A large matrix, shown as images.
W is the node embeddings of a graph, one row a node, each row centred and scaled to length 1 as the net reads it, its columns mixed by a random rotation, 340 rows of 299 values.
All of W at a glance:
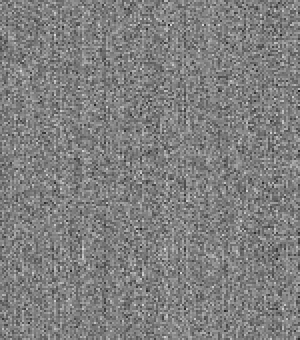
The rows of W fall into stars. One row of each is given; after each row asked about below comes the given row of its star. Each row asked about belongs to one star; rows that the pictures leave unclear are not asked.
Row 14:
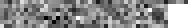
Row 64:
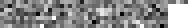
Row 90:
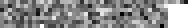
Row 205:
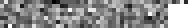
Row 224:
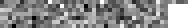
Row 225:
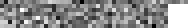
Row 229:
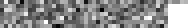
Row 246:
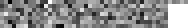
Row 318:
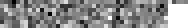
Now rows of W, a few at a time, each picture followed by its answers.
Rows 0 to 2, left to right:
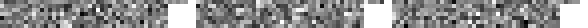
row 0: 318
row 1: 90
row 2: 224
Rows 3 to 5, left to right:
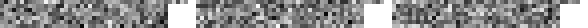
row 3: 225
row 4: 224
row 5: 205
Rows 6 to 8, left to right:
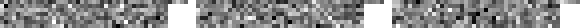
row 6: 205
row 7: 64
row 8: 318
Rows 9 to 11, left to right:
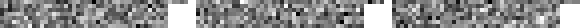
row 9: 14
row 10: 225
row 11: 229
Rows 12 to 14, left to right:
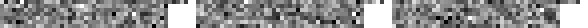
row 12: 225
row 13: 246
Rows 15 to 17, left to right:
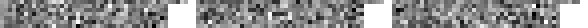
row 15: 225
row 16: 64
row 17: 90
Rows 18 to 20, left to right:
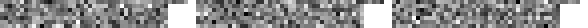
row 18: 205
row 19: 246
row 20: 225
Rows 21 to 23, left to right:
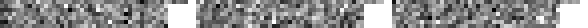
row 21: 90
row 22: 205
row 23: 229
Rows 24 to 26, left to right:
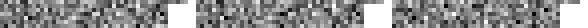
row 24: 318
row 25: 318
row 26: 90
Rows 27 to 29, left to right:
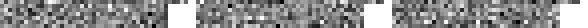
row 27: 225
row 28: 205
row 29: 90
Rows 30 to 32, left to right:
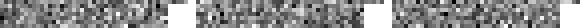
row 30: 318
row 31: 205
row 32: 246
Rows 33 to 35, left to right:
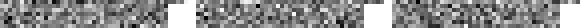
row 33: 64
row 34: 225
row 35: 246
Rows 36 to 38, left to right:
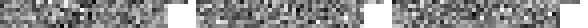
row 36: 90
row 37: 229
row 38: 246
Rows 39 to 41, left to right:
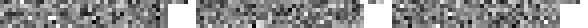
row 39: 64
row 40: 318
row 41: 90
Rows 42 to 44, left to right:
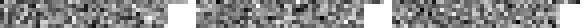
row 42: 229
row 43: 224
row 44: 90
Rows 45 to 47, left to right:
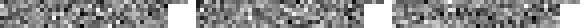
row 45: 64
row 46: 64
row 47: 318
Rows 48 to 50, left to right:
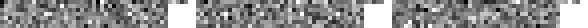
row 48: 224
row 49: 224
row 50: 14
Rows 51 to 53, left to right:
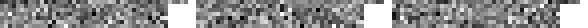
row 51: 318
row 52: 224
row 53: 205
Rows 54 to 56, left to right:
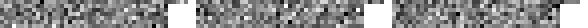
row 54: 225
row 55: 64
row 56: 64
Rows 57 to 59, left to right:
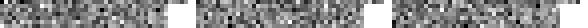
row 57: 229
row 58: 224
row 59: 90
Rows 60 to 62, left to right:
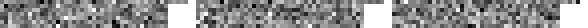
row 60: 205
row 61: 246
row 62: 14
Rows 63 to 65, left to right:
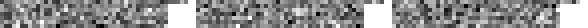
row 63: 14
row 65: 229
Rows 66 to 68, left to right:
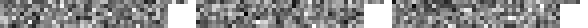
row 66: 224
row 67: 318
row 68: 205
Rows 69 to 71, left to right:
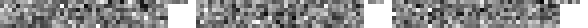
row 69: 224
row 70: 318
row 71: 318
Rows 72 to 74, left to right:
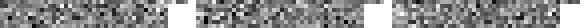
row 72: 224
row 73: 246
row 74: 246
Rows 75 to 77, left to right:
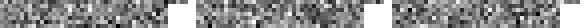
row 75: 205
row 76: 224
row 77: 90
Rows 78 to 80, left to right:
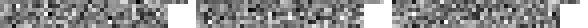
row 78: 246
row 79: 229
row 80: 224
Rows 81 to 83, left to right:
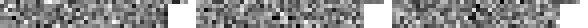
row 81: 225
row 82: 246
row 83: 246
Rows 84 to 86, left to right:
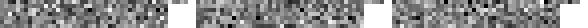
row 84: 318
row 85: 14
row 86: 205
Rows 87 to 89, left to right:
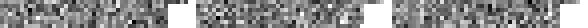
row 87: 225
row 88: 229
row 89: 224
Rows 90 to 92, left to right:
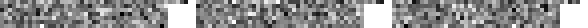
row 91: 90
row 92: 224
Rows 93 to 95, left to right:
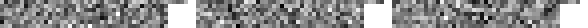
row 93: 318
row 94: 246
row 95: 64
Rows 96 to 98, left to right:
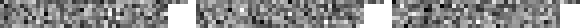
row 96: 205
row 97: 14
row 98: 224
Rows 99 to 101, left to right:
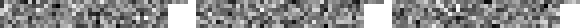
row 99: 246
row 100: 14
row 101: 14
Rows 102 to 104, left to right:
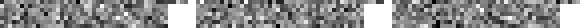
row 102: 205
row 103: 246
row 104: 205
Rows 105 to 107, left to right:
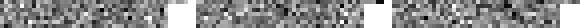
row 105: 229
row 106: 90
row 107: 224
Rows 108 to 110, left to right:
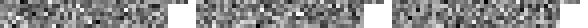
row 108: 246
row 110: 14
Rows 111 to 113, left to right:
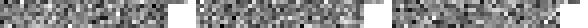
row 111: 64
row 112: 229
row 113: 90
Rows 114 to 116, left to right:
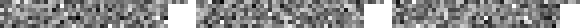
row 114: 224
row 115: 246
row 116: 64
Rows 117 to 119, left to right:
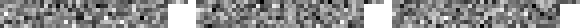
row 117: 246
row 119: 64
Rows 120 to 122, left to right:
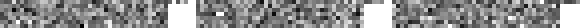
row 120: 14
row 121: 229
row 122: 205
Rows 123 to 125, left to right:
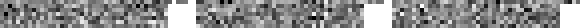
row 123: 14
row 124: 318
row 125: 225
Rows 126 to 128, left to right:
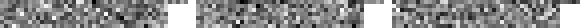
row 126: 14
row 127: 205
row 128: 246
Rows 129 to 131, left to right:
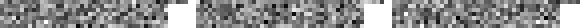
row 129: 14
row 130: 90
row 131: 14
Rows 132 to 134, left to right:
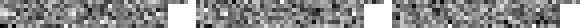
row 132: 246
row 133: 224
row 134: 205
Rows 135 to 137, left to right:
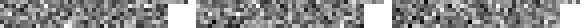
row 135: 318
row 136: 224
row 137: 90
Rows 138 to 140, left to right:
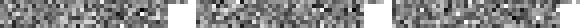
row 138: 224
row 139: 318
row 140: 229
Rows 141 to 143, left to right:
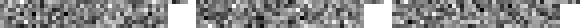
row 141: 225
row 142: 14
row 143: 224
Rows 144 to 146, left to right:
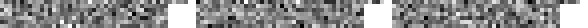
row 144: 318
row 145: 224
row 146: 224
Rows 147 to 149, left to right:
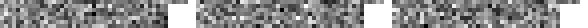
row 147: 225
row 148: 225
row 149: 224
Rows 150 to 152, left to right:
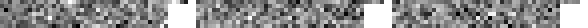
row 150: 90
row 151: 64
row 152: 64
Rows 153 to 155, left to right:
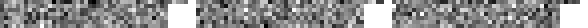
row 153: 14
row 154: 90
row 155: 205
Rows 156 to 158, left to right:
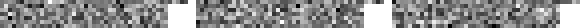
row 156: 246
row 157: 90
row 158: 229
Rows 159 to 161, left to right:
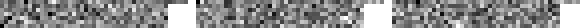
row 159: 246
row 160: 229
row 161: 318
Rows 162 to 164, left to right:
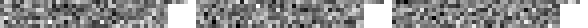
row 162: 229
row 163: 224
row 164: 318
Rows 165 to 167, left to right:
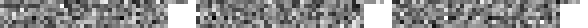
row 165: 224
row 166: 318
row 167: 64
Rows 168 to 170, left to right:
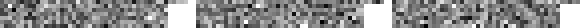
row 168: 229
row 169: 90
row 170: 224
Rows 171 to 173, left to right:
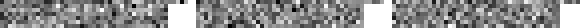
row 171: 205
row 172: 224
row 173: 205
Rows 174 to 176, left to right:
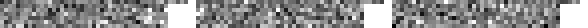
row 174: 229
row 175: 246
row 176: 225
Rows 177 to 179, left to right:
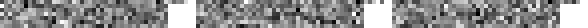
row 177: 318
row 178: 246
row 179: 318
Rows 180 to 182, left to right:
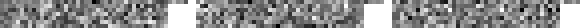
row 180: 14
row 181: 205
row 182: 205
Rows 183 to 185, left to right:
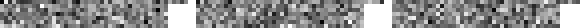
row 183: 205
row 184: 90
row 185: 246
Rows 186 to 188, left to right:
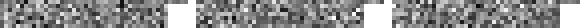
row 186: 246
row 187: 246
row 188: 246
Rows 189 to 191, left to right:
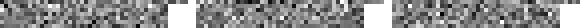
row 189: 205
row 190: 205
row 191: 246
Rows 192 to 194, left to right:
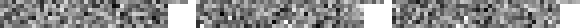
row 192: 64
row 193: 90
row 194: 318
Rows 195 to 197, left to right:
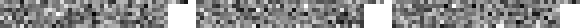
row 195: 90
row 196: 225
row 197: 90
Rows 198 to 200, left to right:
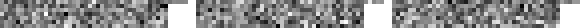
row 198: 318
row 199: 14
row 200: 14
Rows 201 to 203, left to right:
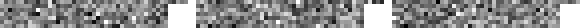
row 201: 64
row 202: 224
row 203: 224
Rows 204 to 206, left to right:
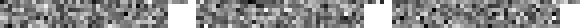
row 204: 14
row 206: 318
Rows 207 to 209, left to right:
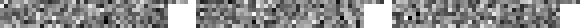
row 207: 205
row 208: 90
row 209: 205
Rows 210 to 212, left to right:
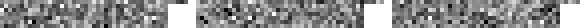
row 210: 224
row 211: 225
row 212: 64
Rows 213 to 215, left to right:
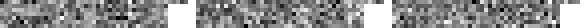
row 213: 224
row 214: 90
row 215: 224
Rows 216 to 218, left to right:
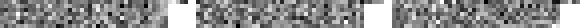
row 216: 90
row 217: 205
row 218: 14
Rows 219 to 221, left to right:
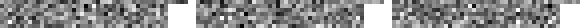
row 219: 224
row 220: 318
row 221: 318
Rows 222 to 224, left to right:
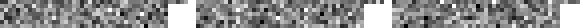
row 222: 64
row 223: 14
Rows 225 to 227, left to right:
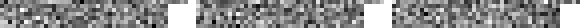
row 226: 318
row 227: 225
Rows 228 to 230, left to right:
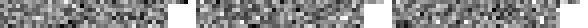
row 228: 90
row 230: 229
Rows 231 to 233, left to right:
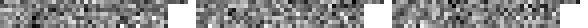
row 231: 224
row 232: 14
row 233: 14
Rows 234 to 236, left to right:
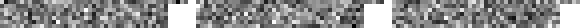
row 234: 225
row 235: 205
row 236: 318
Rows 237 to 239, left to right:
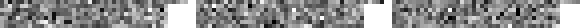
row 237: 229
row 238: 90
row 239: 14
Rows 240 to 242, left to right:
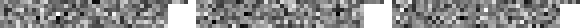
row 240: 14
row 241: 246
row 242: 224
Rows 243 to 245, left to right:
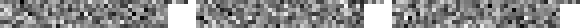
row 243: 246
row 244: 205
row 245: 224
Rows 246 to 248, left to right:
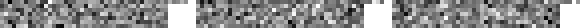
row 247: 64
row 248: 64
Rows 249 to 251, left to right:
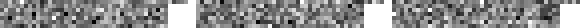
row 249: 64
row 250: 64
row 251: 64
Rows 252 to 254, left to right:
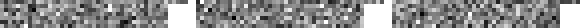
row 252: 90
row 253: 229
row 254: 225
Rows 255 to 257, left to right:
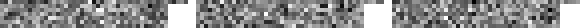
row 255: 64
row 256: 90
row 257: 64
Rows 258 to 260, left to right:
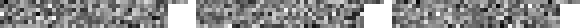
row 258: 64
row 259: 205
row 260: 318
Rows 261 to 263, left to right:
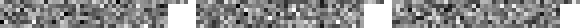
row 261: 318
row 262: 90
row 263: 225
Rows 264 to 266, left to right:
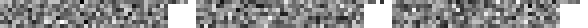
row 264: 225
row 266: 14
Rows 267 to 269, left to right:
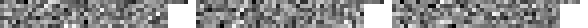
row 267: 246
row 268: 14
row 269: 246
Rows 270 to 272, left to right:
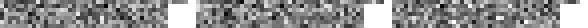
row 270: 246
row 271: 246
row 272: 318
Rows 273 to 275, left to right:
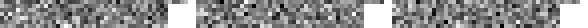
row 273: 318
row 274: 246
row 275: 318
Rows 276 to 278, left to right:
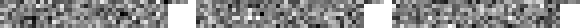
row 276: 224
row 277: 64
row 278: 205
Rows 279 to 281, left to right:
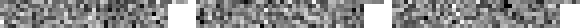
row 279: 224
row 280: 205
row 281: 224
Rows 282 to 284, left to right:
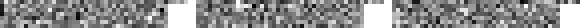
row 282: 229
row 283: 14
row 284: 246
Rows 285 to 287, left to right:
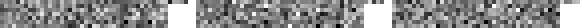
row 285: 90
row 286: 90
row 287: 64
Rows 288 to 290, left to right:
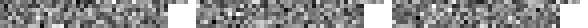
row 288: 205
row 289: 318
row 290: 205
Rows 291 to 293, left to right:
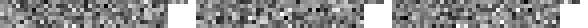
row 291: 246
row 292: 205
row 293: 246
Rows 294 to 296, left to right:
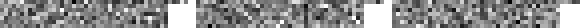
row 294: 225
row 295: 224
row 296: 90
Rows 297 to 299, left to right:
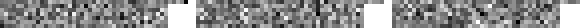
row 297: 246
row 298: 246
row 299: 90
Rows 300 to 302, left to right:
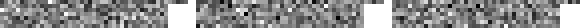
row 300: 224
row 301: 246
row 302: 246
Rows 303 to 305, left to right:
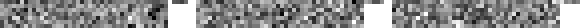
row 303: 64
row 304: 318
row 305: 318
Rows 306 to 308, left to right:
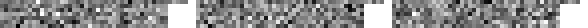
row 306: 90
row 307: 64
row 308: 14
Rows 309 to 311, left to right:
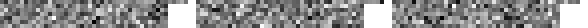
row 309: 64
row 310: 246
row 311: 224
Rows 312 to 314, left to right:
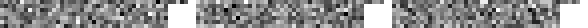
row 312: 205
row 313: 225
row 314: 246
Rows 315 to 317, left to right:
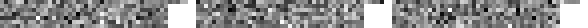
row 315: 64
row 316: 90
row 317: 318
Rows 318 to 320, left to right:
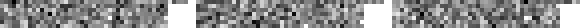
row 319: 90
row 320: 246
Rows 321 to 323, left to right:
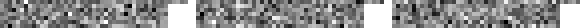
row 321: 14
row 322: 14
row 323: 205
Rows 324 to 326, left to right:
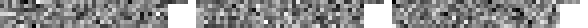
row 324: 246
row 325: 224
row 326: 229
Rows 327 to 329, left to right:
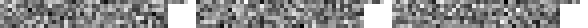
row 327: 225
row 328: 14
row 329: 225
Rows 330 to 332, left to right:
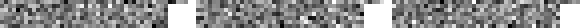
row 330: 225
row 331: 318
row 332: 205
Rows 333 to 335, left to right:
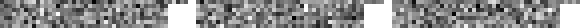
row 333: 14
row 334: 64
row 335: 224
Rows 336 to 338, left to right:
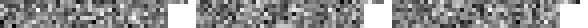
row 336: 64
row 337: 90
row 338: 90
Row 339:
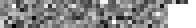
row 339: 224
